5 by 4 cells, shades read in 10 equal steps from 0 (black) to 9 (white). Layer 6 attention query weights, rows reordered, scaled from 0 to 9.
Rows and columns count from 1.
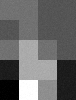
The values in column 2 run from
4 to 9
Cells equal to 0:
1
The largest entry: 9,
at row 5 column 2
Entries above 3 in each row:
2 1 3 2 2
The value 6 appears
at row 3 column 2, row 4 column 2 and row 4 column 3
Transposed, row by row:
4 3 4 1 0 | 4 4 6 6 9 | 3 3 4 6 5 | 3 3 3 1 1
